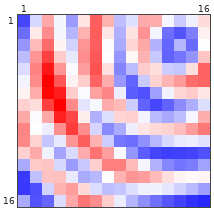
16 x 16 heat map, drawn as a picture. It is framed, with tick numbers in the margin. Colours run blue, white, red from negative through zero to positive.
The ninth with the lowest average is the bottom right. Neither half mirrors the other. The middle left is the ninth with the highest average. Rings spread out from the top right. On average the colour sits 50% of the way up the scale.
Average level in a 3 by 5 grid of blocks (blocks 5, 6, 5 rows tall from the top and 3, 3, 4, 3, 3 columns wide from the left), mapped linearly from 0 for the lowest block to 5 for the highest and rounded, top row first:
3 3 3 2 2 / 4 5 2 1 3 / 1 3 3 1 0
